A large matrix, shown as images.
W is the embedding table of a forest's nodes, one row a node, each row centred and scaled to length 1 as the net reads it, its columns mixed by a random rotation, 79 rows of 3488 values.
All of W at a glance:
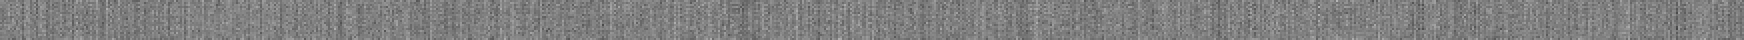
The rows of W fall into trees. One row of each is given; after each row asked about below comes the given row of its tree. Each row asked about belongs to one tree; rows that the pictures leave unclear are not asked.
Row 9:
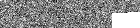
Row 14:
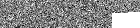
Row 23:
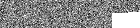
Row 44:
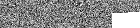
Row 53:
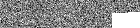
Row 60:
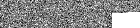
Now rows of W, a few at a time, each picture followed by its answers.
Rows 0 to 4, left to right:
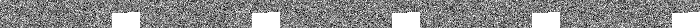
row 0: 9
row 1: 9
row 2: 9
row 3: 53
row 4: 44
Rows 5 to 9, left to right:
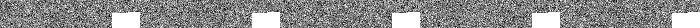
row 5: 60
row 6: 9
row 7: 60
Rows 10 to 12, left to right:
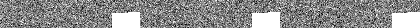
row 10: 53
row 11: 53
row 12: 9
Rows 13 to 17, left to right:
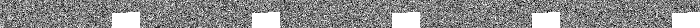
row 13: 14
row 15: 60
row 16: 53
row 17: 9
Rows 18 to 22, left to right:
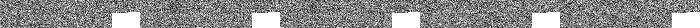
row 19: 53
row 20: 53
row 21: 60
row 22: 60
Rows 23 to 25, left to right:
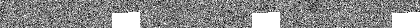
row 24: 53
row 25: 53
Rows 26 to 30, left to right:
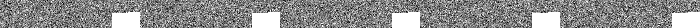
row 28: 23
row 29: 60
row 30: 14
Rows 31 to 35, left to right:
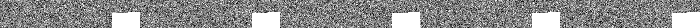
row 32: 9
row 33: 44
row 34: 53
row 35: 9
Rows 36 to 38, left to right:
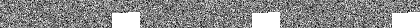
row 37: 53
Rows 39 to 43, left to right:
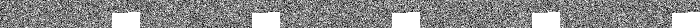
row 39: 23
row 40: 60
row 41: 60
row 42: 23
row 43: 14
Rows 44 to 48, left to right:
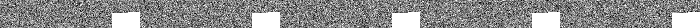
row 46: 44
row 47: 23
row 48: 60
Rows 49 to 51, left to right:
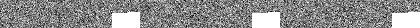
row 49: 9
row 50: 60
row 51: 14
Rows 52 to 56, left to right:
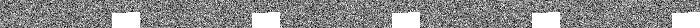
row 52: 60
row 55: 60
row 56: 53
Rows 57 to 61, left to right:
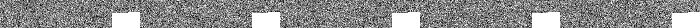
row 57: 53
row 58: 60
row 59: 53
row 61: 44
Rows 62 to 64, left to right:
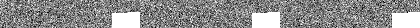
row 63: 9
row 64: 53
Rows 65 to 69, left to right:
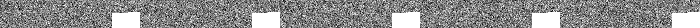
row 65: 60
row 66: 9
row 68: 60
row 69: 9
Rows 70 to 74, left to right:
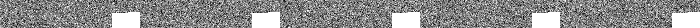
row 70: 53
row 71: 44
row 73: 53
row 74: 9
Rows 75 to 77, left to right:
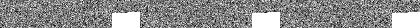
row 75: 9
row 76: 9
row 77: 9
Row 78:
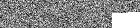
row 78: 60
